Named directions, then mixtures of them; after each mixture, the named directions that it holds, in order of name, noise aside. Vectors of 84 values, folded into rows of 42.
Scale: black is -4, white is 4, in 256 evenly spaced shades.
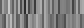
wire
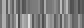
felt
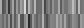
felt, wire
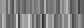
felt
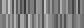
felt, wire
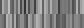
wire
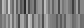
felt, wire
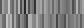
wire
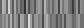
felt, wire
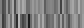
felt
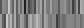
wire
